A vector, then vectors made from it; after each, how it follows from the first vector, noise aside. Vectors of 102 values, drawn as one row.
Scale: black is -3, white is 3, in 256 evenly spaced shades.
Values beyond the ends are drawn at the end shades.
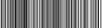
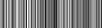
wrapped around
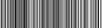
copied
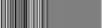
partly zeroed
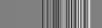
partly zeroed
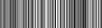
wrapped around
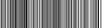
copied
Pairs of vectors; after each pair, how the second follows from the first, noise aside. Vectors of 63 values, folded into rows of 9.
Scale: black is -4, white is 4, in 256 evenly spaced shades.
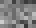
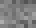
shrunk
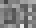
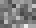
shuffled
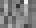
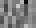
negated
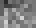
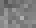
shrunk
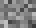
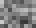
shuffled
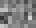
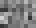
negated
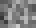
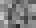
negated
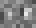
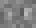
shrunk
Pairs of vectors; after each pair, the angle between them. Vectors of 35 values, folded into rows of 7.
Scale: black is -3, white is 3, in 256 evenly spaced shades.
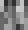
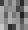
partly opposed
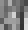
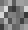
orthogonal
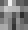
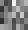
orthogonal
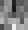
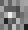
orthogonal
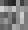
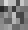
nearly opposite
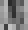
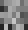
partly opposed
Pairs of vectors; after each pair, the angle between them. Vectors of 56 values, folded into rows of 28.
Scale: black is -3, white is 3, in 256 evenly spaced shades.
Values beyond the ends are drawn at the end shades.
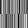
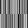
nearly parallel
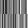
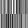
orthogonal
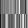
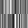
partly aligned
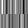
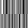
nearly parallel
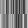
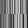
nearly opposite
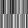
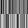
partly aligned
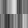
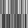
orthogonal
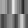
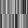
partly aligned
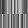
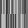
orthogonal
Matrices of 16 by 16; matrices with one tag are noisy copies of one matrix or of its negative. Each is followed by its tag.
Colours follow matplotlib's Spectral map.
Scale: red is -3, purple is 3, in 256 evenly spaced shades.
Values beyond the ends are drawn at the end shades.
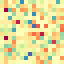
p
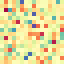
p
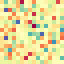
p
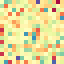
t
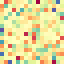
t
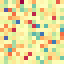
p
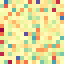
t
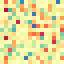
p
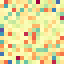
t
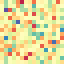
p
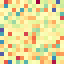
t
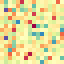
p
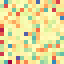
t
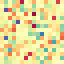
p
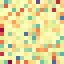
t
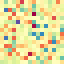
p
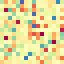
p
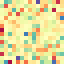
t
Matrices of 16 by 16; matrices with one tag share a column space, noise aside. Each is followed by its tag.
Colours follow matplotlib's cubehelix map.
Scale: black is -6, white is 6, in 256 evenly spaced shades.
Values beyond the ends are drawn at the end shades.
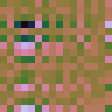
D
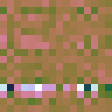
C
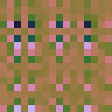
D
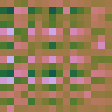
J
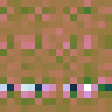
C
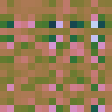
D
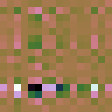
C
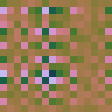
J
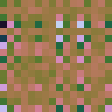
D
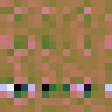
C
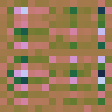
J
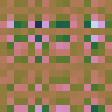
D
